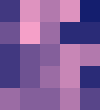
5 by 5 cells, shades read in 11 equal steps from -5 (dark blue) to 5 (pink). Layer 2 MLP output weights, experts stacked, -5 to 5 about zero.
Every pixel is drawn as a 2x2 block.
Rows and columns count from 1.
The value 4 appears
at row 1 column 2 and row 1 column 4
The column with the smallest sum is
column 5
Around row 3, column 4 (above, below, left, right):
-4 3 0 2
